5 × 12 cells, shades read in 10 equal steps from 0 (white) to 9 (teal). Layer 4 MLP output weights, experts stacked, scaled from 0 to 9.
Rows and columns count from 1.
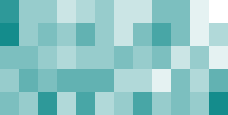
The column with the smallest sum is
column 11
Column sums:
31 23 26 18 26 21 16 21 22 22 13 19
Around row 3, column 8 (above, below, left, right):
5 3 5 5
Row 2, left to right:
9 4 5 4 6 4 2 5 7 5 1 3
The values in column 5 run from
3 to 7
